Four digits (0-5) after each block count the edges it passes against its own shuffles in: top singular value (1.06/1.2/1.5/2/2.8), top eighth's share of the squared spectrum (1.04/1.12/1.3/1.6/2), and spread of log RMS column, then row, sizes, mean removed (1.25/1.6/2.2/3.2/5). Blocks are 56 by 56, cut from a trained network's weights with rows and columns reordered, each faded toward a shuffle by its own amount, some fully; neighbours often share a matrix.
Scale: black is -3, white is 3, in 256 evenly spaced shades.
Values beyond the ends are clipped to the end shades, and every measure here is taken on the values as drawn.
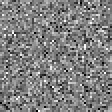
0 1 0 0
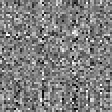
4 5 3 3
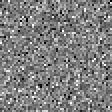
0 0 0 0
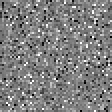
0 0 0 0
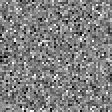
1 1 0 0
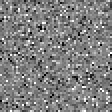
0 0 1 0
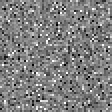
0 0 0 0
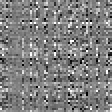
3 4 4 2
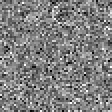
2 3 0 1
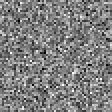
1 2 0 0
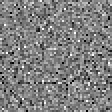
1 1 0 0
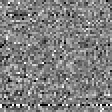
3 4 1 2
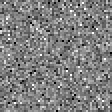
0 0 0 0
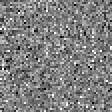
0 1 0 0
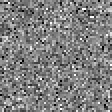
1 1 0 0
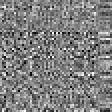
4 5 2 3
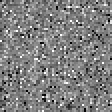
0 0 0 0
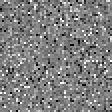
0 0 0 0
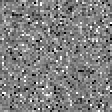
0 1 0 0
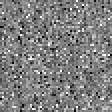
1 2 0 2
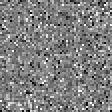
1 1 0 1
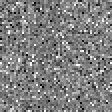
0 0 0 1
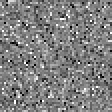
0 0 0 0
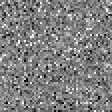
1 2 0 1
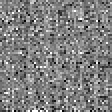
3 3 0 3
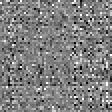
2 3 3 0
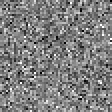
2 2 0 0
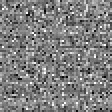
2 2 2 0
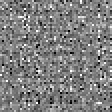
2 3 3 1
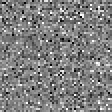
2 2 2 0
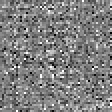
2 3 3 0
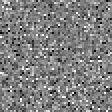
1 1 0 0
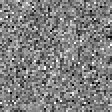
0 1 0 0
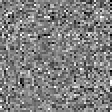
3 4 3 2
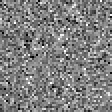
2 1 1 0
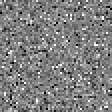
1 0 0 0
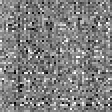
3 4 0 3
